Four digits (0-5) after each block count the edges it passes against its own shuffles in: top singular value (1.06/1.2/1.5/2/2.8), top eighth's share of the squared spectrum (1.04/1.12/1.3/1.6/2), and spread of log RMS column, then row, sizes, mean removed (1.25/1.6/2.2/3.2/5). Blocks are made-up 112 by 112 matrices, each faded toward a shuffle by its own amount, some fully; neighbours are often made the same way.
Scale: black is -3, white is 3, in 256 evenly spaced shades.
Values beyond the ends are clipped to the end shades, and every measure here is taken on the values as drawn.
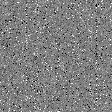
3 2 1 0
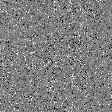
2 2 1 0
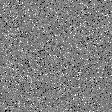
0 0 0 0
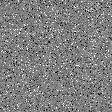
0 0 0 0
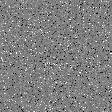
0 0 0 0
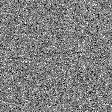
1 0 0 0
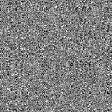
4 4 2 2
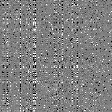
5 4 3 2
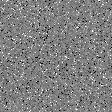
0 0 0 0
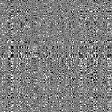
5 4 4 3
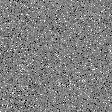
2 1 0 0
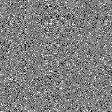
4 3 2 1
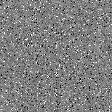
3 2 0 0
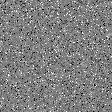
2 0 0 0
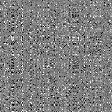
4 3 3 2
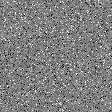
0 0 0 0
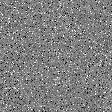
2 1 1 0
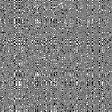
5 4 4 3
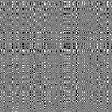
5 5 4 4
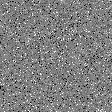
0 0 0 0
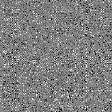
4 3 3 2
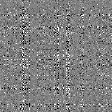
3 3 4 4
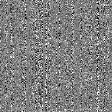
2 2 4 0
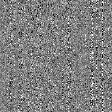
2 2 4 0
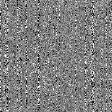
2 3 4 0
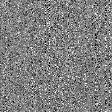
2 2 3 0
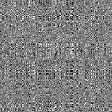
5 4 3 3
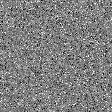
3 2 0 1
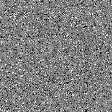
3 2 1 1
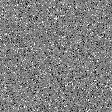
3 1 0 0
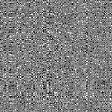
5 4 3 3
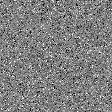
3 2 0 0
